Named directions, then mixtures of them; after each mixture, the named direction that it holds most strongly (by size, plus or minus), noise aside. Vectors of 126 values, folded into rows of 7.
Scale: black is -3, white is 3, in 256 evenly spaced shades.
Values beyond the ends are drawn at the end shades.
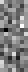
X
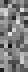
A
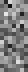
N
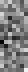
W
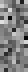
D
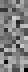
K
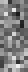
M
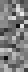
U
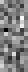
X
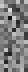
D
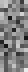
W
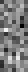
X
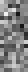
M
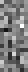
X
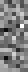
U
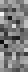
W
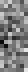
W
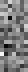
W
